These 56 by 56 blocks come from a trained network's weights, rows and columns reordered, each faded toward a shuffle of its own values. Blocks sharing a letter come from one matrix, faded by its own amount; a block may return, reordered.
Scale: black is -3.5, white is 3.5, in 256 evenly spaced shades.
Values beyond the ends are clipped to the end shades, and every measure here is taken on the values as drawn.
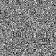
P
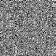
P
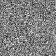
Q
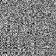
P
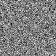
Q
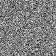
Q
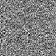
P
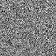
P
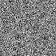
Q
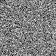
Q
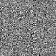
P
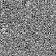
P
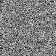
Q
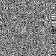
P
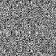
P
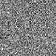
P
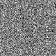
P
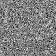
Q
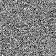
Q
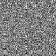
P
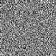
P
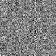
P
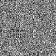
P
